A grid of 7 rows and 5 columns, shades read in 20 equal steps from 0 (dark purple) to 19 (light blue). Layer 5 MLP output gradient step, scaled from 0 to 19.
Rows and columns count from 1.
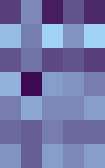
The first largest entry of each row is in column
2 3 2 1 2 3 3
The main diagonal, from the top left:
5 11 6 13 14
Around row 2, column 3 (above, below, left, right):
2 6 11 13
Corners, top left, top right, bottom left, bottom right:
5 3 13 14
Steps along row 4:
down up down down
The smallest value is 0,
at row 4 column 2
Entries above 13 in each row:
0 3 0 2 2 0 2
